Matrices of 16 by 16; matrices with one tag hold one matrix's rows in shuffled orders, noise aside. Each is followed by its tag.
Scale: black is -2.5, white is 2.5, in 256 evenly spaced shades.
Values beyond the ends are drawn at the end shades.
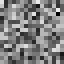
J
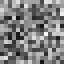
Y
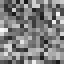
Y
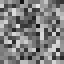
J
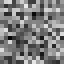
Y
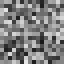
Y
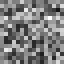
Y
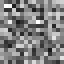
Y
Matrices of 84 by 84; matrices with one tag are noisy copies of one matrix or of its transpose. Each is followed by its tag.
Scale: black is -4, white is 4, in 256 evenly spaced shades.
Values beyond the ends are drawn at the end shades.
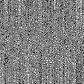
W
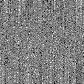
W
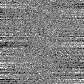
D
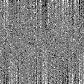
D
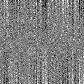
D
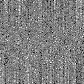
W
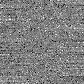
W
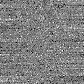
W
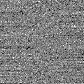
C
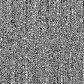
C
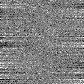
D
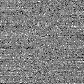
C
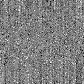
W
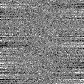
D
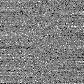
C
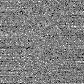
C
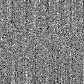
C
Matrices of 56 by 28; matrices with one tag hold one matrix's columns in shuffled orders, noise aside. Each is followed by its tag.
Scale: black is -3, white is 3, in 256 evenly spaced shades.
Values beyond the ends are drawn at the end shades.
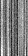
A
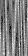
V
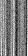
A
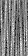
V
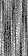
V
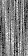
V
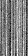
A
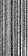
A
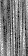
V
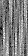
V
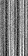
A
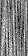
V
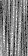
V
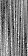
V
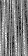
V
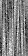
V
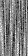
V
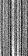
A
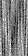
V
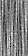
V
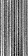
A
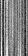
A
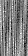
V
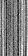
A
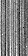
A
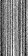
A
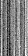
A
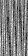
V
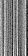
A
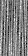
V
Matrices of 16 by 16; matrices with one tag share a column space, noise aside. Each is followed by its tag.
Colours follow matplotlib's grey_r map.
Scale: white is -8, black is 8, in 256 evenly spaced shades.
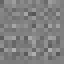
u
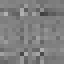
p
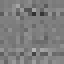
p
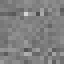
p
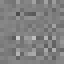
u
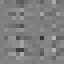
u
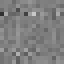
p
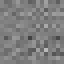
u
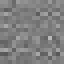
u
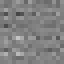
u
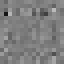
p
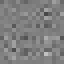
u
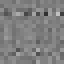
p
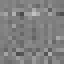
p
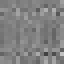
p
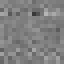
p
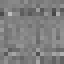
p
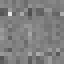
p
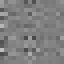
u
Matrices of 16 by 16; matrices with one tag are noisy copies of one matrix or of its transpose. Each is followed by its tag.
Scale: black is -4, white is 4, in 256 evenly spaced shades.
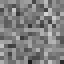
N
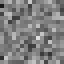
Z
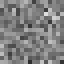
N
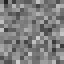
Z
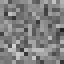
N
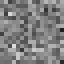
N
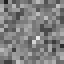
Z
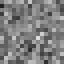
Z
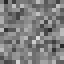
Z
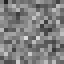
Z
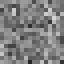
N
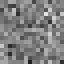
N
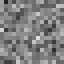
Z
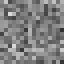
N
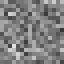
N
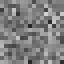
N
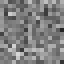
N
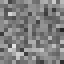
N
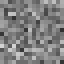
N
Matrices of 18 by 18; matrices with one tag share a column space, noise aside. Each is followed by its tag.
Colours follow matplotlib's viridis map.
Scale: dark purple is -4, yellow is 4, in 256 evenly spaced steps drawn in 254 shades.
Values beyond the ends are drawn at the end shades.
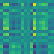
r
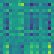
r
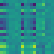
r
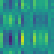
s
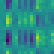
s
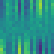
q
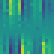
q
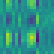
s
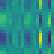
s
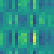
s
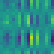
s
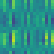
s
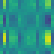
s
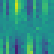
q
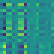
r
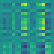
r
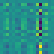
r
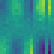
q
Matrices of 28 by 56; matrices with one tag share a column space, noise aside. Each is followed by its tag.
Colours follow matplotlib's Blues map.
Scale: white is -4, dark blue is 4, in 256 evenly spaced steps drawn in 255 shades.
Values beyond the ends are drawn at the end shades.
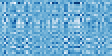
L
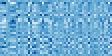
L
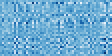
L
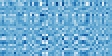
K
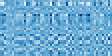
K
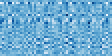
L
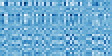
K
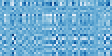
K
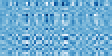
K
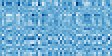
K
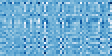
L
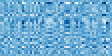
L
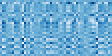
L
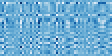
L
